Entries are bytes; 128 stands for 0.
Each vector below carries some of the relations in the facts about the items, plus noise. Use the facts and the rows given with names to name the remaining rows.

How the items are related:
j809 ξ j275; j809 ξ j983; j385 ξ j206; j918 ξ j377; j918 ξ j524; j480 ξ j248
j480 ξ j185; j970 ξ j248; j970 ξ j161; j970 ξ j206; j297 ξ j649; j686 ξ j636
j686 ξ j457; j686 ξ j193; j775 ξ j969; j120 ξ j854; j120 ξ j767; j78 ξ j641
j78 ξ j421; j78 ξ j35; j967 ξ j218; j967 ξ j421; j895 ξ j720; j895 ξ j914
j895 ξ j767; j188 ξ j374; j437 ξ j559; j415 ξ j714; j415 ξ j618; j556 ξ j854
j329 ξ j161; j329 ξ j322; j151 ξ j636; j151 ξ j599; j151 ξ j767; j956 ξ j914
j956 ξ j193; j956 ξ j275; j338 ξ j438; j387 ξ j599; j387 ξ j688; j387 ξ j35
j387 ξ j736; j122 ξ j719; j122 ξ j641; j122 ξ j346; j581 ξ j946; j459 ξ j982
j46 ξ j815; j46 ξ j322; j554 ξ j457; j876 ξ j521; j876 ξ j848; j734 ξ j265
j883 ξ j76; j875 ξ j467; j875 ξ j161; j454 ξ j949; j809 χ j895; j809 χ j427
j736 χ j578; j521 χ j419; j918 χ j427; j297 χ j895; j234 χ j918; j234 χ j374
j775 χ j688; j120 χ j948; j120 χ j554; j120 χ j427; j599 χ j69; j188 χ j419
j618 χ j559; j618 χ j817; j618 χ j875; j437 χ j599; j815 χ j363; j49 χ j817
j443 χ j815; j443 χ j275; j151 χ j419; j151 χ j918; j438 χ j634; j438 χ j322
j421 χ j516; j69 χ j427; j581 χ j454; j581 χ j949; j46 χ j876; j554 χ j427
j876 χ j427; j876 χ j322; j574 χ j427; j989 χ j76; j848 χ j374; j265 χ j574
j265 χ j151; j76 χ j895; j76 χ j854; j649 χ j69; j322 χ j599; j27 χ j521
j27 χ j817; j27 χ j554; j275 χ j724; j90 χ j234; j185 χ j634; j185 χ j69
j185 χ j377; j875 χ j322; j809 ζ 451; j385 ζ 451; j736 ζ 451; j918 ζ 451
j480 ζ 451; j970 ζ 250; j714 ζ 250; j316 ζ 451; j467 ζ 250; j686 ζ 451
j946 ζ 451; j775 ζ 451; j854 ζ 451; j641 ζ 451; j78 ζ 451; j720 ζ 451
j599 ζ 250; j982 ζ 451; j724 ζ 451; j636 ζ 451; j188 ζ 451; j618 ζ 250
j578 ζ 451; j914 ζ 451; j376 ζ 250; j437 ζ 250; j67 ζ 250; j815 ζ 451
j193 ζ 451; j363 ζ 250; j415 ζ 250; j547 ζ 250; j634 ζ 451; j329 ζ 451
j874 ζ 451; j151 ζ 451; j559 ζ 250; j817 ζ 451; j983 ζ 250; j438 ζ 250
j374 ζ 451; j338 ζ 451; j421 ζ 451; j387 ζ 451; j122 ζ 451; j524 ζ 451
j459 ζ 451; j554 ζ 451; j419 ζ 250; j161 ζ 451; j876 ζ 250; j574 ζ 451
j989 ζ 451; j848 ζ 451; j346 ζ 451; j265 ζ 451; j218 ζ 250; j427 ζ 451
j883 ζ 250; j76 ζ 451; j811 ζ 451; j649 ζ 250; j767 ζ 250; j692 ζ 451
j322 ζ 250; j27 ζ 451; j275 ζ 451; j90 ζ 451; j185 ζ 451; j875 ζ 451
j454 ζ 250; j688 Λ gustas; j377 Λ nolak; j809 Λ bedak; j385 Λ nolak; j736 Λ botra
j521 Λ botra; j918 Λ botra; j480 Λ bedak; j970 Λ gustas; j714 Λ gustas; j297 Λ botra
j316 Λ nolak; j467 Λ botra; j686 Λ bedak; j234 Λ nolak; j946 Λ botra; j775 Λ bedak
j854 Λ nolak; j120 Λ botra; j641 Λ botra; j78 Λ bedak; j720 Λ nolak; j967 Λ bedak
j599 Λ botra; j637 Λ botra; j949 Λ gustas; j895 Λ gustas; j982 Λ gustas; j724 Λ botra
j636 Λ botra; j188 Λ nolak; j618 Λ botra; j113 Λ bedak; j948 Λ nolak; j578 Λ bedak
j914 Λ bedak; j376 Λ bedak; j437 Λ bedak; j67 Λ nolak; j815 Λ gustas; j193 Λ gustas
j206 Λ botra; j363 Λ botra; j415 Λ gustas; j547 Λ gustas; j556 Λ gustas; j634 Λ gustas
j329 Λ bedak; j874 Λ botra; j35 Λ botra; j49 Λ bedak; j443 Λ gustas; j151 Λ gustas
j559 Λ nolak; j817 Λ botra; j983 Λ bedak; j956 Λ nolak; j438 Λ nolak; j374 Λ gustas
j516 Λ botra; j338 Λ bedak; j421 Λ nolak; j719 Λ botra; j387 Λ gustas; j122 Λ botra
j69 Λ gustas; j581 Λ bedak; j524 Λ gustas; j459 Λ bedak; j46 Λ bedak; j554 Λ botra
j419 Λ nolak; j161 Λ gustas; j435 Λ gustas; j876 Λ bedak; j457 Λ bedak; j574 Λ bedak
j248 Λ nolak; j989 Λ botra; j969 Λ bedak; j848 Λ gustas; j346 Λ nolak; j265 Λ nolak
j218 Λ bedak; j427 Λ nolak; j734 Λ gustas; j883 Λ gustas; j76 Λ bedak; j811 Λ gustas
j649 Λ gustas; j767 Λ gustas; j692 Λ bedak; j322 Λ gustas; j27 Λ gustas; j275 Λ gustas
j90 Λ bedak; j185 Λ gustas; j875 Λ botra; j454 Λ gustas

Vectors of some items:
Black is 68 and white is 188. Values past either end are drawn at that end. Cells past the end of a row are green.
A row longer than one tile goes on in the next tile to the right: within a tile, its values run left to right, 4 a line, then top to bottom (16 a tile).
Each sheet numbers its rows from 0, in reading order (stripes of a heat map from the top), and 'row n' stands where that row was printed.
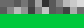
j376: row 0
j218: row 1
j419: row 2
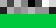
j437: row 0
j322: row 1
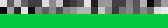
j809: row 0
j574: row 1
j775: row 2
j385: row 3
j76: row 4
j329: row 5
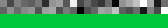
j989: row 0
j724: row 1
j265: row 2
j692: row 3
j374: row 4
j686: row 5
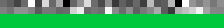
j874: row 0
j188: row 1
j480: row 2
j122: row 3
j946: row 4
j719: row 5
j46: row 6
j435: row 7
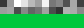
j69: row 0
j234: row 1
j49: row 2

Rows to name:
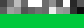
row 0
j521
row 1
j956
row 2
j767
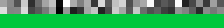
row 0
j454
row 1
j817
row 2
j599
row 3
j27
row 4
j556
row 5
j720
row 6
j457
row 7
j90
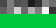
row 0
j969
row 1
j206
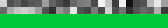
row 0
j581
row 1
j848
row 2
j467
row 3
j918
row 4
j636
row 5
j377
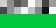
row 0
j967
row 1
j387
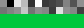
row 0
j875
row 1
j35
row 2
j714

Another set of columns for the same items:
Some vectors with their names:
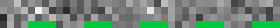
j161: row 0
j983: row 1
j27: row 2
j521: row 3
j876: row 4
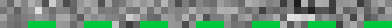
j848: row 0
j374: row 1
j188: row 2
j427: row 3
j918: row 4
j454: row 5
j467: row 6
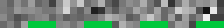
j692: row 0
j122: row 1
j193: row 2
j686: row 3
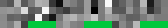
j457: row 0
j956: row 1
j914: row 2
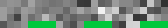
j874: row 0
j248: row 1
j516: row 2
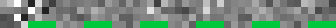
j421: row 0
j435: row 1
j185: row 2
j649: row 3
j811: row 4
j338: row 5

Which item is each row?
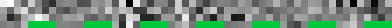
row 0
j736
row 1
j67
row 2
j120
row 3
j151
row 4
j989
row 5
j265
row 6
j895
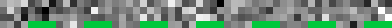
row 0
j78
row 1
j767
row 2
j815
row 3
j578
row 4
j641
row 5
j724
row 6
j385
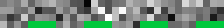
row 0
j297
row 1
j970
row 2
j554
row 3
j46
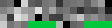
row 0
j854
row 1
j581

